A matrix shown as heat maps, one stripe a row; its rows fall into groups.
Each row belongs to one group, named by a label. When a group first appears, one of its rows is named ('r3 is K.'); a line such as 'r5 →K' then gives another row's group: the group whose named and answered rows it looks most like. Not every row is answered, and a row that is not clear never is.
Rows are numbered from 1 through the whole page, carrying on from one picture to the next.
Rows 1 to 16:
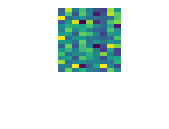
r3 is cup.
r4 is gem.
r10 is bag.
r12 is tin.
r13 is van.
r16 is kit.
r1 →kit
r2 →bag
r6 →kit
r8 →cup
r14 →cup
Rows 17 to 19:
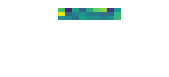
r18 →cup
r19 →van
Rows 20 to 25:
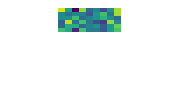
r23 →kit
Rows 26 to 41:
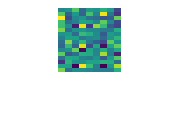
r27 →tin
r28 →cup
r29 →tin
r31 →cup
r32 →van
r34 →kit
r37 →tin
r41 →cup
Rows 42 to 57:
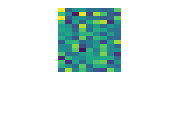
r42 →cup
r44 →cup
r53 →tin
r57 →kit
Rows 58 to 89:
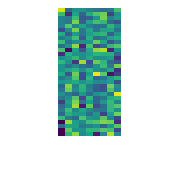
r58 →cup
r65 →gem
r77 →kit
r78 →kit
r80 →gem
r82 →gem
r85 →tin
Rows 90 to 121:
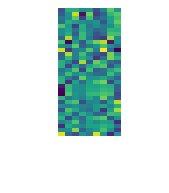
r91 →gem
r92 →gem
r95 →bag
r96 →bag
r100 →tin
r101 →kit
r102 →bag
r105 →gem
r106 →kit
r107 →tin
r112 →tin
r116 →bag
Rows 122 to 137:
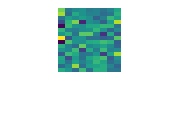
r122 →cup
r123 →cup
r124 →bag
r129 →cup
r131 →tin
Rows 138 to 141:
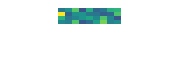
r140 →tin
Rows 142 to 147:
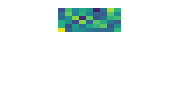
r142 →bag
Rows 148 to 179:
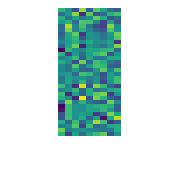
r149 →gem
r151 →van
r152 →kit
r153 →kit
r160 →gem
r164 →van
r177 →gem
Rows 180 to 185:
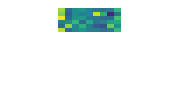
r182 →cup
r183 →gem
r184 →kit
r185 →cup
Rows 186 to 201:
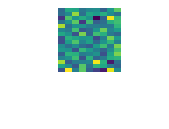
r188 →bag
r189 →gem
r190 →cup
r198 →gem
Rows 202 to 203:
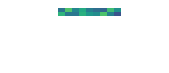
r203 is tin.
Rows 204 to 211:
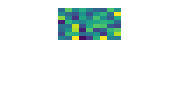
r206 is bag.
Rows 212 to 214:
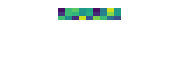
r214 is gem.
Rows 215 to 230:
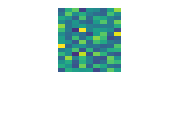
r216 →kit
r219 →cup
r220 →tin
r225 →gem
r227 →kit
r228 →bag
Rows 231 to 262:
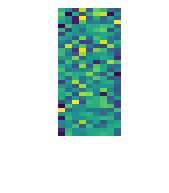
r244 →bag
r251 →tin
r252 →van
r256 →cup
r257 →van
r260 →gem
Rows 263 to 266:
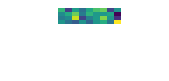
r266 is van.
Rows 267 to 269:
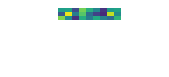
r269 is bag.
